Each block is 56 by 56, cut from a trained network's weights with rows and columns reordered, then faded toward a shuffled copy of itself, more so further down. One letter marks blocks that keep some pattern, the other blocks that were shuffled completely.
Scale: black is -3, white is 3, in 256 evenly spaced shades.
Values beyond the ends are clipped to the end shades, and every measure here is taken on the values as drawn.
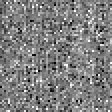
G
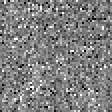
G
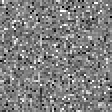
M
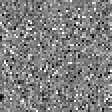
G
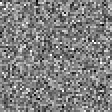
M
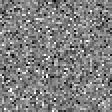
M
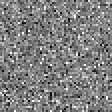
M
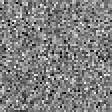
G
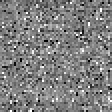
G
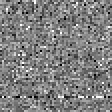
G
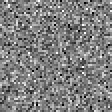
M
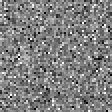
M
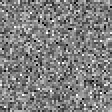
M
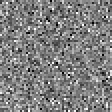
G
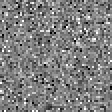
M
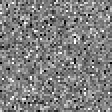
M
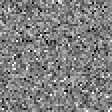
M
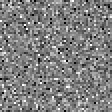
M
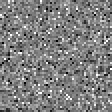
M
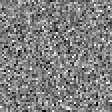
M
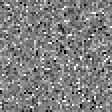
M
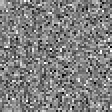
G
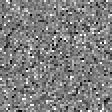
M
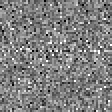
G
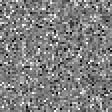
M
